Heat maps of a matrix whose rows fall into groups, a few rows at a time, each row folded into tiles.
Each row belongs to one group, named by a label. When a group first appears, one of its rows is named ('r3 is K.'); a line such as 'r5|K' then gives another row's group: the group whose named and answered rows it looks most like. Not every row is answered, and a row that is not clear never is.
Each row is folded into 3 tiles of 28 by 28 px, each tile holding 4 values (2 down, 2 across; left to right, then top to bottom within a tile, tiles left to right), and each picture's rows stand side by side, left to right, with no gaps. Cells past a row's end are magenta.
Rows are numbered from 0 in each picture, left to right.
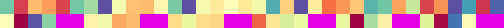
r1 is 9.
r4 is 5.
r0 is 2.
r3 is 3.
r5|5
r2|9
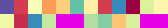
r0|2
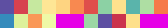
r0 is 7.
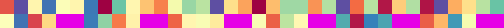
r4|2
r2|3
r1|7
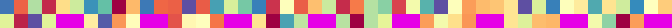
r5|9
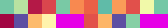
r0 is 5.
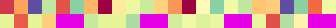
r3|5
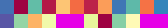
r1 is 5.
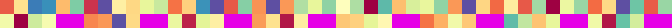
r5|3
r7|5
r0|5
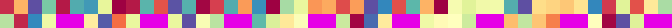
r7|2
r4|5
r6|9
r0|5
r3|7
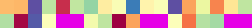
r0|5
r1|7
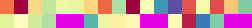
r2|2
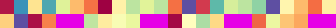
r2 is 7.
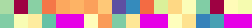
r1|5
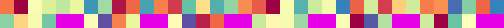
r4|2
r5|5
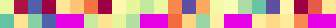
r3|9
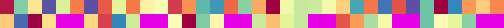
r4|3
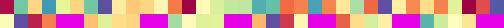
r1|9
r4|3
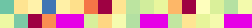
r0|7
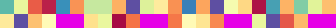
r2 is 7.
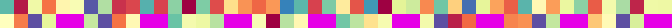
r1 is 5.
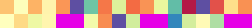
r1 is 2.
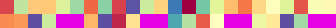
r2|7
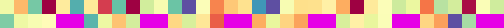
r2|9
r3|9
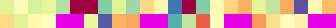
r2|7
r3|3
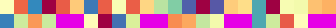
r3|7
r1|2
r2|3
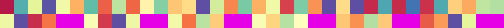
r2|5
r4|3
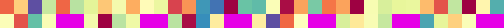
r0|5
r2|5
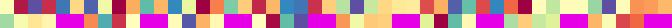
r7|9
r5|5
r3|5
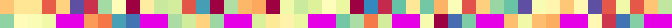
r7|2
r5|2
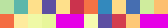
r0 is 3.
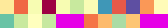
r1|3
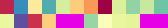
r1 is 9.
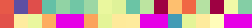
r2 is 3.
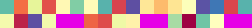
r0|2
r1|3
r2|5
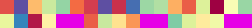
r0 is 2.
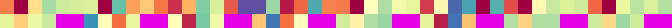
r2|5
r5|5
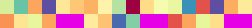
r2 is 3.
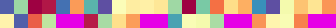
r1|9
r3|9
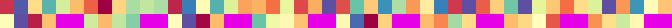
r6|9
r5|3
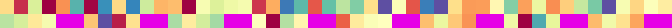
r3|5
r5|9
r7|9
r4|3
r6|2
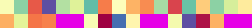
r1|2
